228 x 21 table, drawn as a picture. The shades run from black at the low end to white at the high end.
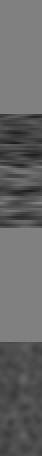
It is made of 4 by 1 panels. Panel 1,1: middling, flat. Panel 2,1: low, streaked across. Panel 3,1: middling, flat. Panel 4,1: low, blotchy, faint in contrast.
